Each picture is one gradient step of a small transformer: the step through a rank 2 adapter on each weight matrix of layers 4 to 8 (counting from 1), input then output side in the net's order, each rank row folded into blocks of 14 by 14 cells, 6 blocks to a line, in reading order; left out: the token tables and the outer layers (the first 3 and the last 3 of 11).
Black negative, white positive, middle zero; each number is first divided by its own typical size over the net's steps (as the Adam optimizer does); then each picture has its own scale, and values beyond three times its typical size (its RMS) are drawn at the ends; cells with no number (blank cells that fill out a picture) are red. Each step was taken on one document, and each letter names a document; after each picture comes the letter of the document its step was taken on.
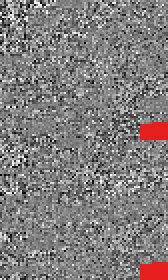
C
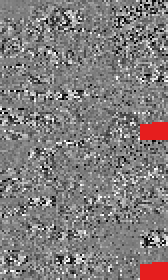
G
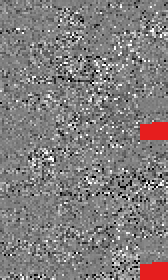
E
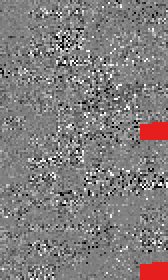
E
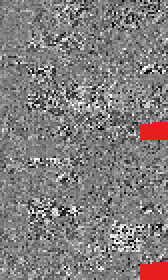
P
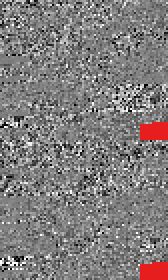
C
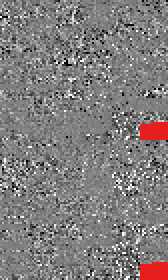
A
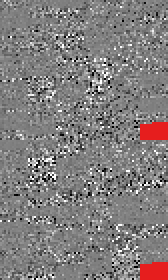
E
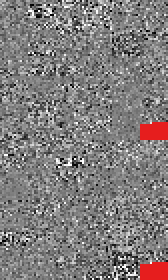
P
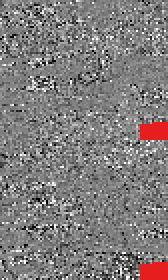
A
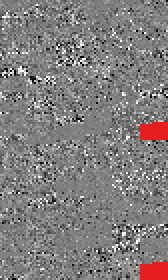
A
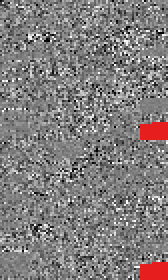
P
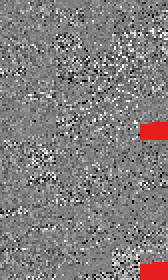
E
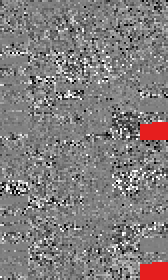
A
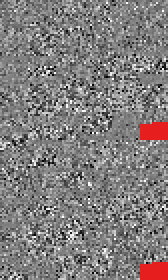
P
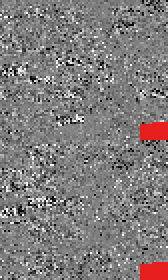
A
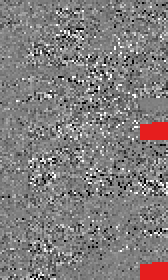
E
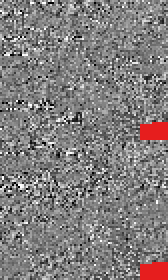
C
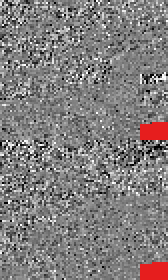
C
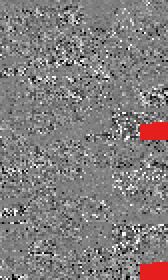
A
